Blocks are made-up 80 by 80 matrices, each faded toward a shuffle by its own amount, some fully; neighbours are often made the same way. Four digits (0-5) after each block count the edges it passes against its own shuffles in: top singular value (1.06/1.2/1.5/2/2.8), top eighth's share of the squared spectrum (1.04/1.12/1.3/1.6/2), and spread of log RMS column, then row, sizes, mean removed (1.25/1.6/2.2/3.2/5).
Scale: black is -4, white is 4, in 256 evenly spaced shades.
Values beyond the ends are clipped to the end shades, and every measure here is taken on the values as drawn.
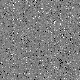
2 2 2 0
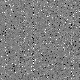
2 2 2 0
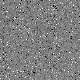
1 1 1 0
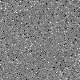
0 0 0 0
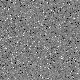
0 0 0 0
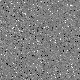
1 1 1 0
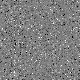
1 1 1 0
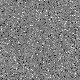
0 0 1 0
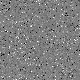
0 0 0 0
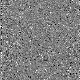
2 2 2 0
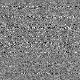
2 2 0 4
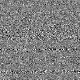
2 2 0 3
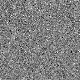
0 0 0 1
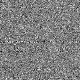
1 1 0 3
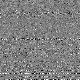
2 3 0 3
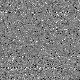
1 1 0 2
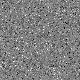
0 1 0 1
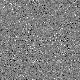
1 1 0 1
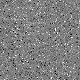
2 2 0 0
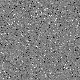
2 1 0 0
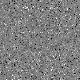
3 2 1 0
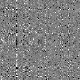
4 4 3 2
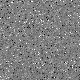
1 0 0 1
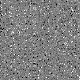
3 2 1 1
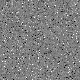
2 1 1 0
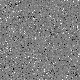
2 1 0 0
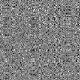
4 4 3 2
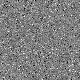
1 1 0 0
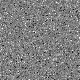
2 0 0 0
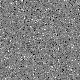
1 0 0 0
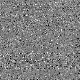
1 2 0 2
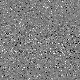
1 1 0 2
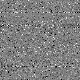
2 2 0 2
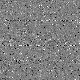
2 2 0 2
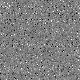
1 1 0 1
